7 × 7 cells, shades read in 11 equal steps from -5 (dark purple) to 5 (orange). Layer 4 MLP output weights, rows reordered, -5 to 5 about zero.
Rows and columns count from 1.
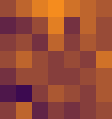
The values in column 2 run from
-5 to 2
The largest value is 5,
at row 1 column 4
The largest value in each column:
0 2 4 5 3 2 3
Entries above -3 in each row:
7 6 7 7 7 5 6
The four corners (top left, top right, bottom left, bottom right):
0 1 -1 0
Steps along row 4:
up down down up down up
